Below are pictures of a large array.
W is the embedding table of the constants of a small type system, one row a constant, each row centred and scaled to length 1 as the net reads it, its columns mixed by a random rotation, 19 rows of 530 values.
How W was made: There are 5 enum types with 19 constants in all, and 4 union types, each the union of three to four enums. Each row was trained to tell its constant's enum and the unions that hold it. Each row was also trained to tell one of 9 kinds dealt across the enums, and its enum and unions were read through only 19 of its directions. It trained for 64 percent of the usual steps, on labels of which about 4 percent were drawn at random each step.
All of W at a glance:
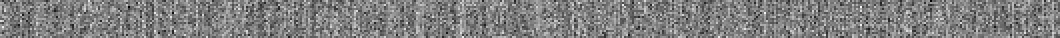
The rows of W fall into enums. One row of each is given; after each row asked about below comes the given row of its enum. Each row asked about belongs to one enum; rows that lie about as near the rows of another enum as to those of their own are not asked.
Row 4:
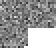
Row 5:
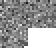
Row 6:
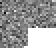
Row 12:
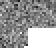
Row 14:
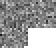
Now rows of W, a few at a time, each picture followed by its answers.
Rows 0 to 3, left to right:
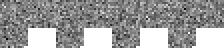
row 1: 6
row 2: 4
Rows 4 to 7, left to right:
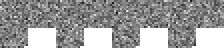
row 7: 12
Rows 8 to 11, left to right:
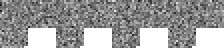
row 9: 6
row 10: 12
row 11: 5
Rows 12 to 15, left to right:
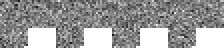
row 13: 12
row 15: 6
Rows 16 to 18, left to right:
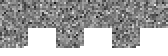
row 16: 6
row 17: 12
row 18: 4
